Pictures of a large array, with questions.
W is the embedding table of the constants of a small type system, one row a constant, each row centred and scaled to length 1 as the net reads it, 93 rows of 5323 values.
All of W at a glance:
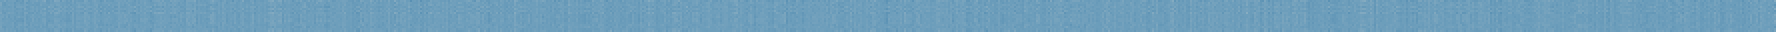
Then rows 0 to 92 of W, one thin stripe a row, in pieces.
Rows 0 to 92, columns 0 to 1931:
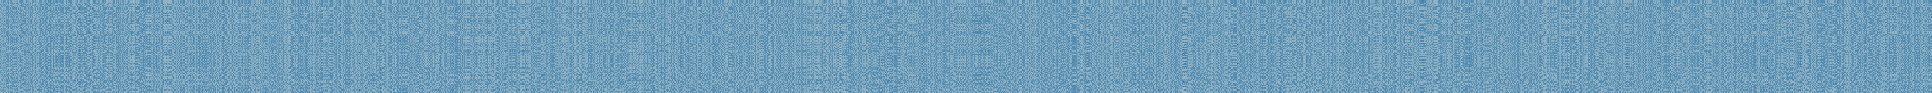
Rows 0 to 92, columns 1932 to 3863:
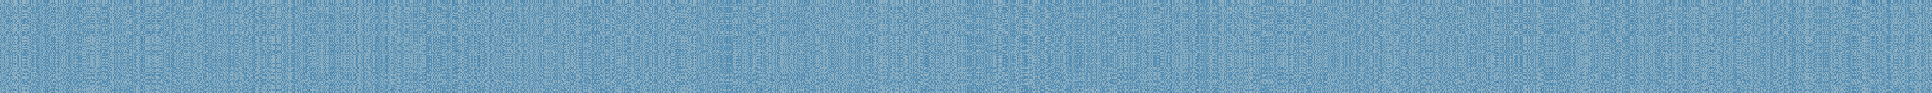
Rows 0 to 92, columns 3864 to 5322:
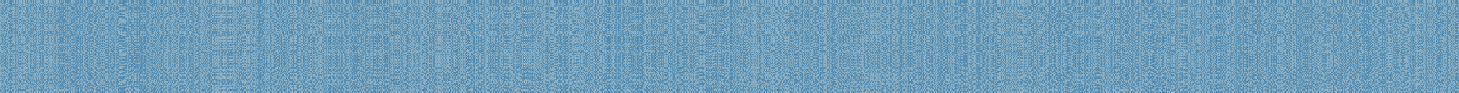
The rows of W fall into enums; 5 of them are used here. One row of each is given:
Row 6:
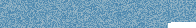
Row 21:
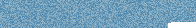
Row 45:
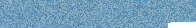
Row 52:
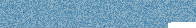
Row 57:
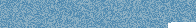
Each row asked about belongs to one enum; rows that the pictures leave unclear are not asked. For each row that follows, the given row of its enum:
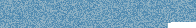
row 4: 45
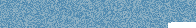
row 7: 57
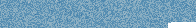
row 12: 57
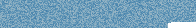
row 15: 21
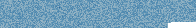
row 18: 45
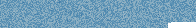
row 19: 57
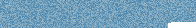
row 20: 21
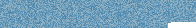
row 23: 6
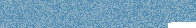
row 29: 45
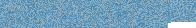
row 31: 6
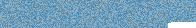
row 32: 21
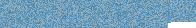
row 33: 6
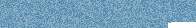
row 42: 57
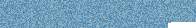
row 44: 52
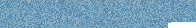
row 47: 57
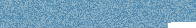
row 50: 45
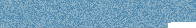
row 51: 45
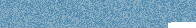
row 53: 57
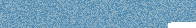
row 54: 21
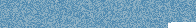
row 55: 57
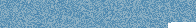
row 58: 57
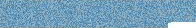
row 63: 52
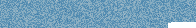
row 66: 57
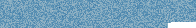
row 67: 45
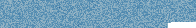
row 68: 45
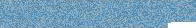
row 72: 45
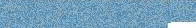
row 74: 6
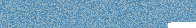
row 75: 21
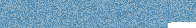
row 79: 6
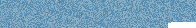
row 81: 57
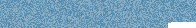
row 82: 57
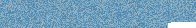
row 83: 6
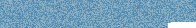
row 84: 45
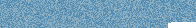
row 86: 57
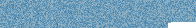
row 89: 52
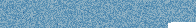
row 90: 52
